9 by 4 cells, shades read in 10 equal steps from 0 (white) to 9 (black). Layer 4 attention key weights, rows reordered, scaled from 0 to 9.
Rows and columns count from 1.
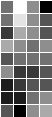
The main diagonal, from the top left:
5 1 4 4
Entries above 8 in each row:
1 0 0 0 0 0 0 0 1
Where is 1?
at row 2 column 2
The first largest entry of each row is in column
4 4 1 3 1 2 1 1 2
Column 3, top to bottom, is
4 4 4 5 5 7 6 5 4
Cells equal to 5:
7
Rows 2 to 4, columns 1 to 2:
5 1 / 7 3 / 3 4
